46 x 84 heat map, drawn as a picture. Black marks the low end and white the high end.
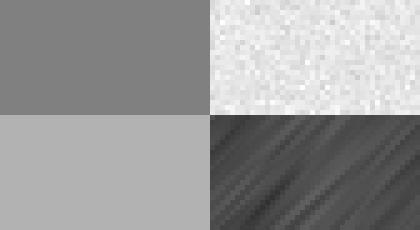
The table splits into 2 rows of 2 panels. Panel 1,1: middling, flat. Panel 1,2: very high, fine-grained, faint in contrast. Panel 2,1: high, flat. Panel 2,2: low, slanting up to the right, faint in contrast.
